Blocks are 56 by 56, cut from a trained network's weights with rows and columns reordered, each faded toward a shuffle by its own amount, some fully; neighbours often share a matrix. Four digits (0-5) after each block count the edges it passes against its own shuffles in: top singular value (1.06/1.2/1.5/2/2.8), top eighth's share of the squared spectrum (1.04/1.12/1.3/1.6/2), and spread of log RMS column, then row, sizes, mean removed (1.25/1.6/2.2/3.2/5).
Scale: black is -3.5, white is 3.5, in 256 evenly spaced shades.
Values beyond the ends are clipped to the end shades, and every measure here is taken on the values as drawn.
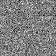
1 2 0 0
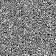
1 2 0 0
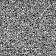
1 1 0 0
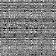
4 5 3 2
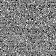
1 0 0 0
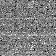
2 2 1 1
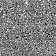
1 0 0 0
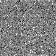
1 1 0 0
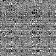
3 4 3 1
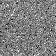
0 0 0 0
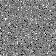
0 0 0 0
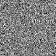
2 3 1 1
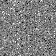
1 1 0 0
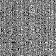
3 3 0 2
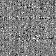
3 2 0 2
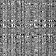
4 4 1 3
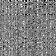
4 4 1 3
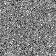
0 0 0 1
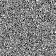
1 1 0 0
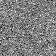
0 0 0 0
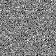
2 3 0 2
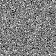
0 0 0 0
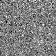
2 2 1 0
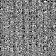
3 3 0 2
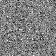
2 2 0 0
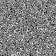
0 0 0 0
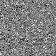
2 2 0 0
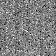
1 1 0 0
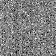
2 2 0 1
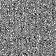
1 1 0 0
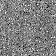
0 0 0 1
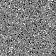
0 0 0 0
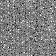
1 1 0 0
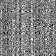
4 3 1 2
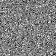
0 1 0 0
